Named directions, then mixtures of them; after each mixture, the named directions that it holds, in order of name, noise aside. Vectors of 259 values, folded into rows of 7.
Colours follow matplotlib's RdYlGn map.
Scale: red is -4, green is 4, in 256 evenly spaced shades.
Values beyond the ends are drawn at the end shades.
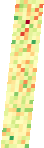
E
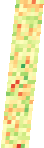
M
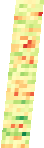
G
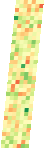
E, M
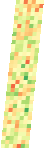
E, M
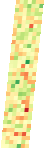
E, G, M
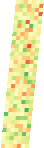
E, G, M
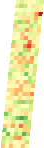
E, G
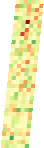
E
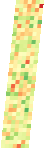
E, M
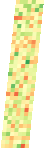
E, G, M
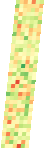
M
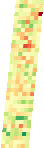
E, G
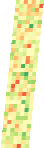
E, G, M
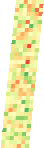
E, G, M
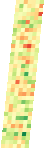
E, G, M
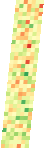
E, G, M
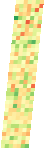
E, G, M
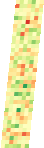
E, G, M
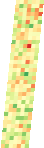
E, G, M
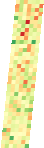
E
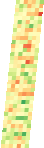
E, G, M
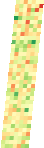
E, G, M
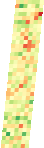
E, G, M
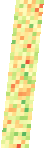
E, G, M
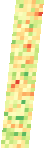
E, G, M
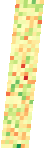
M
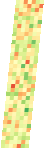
E, M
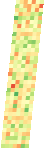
E, G, M
